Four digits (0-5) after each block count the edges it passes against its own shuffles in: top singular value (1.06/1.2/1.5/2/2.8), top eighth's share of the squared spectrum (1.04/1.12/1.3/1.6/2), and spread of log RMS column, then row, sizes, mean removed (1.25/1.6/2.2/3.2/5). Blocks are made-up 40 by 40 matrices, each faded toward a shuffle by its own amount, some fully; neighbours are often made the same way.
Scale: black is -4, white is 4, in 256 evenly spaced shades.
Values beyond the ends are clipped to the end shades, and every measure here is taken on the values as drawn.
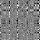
4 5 3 2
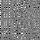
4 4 3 2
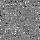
2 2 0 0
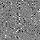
3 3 2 0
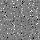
2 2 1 1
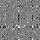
4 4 2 2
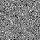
2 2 0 0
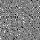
3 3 1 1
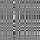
5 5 4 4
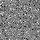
1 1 0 0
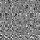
4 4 2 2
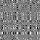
4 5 3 3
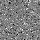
2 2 0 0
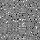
3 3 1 1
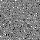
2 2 0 0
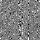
2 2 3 0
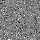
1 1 1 0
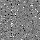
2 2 1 0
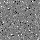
0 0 0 0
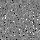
1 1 1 0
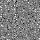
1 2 2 0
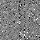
2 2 2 0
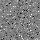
0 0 0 0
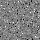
0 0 0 0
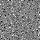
0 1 0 0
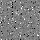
2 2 1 1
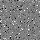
1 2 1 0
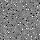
1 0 0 0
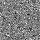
0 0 0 0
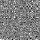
3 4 1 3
